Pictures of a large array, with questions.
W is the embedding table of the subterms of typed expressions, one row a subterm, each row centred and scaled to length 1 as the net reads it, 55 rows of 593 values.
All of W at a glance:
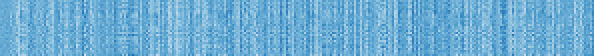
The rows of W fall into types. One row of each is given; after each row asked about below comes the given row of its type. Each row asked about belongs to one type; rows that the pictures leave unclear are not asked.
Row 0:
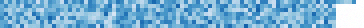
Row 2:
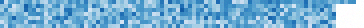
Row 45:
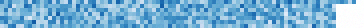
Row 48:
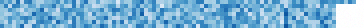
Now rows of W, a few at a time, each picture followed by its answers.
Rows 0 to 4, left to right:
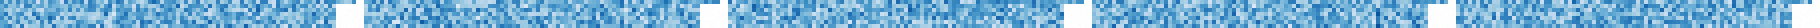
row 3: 48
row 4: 45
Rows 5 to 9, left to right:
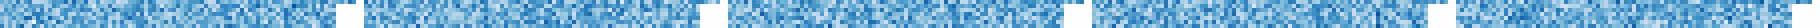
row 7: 0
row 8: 48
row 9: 45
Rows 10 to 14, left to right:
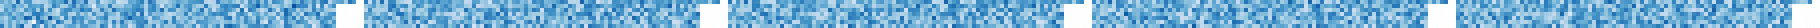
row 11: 2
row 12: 2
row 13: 0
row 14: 0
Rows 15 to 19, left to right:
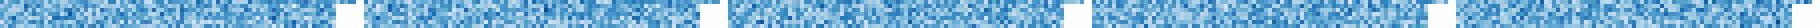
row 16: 2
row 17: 0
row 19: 2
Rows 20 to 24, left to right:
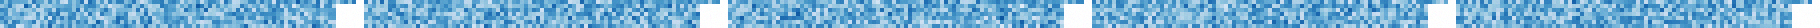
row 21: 2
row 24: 45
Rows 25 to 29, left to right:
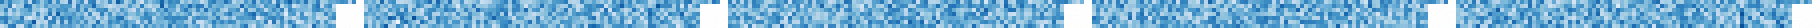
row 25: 45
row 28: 45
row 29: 48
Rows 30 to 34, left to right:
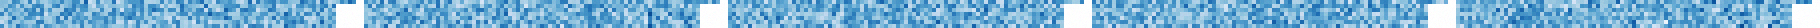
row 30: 2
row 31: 48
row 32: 0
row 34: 45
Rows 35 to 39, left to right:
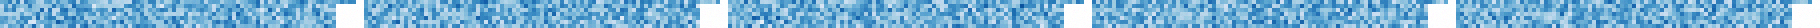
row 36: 0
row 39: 0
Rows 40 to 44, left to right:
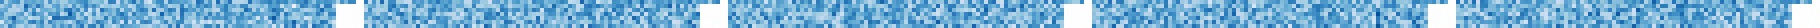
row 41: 2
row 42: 0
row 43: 48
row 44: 48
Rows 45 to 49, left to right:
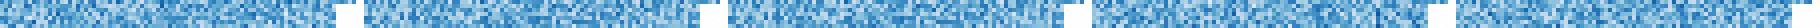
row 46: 45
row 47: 45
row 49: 0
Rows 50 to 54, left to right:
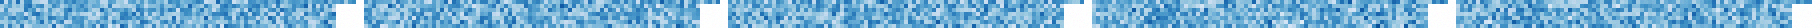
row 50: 2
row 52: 0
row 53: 45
